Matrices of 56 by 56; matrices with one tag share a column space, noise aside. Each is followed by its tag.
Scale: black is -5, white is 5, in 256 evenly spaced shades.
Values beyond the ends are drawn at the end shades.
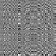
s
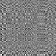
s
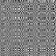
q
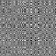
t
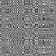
t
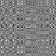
t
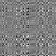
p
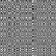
q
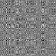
t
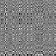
s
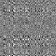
p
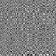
s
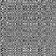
q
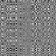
q
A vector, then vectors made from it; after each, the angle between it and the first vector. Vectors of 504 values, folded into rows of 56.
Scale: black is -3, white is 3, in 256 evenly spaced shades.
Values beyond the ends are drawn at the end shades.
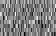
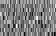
nearly parallel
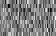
orthogonal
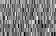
nearly parallel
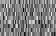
nearly parallel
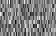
partly aligned
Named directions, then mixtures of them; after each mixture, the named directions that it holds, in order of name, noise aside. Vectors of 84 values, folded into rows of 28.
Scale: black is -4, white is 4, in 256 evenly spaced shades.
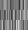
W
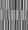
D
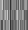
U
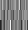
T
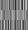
D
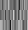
T, W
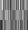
T, U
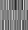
D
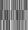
U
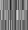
D, U, W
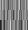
T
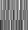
T, W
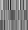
D, T, U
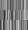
T, W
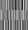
D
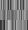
T, U, W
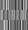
D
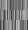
D, T, W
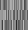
W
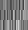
W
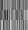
U, W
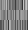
D, T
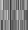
U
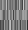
D, T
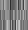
U, W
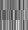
W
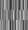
T, U, W
